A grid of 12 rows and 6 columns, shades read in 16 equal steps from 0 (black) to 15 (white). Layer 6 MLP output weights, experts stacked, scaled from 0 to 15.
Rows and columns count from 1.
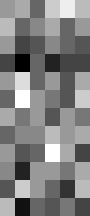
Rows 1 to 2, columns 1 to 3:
9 10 6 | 11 6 8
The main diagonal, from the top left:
9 6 5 2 5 12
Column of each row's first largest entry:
5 1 1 3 2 2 1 4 4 6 2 1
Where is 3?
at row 11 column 5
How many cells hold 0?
1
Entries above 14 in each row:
0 0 0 0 0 1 0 0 1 0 0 0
